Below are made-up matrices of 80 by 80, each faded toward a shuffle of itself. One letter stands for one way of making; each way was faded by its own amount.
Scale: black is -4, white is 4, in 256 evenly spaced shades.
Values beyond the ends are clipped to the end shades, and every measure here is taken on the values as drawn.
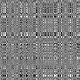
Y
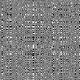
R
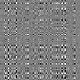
Y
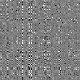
R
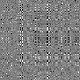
R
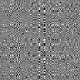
R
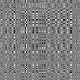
Y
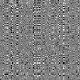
R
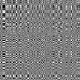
Y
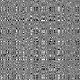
R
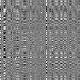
Y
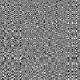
R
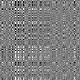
Y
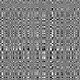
Y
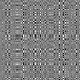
Y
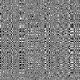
R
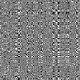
R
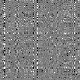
R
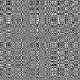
Y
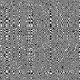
R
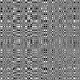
Y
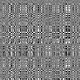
Y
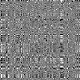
R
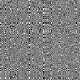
R
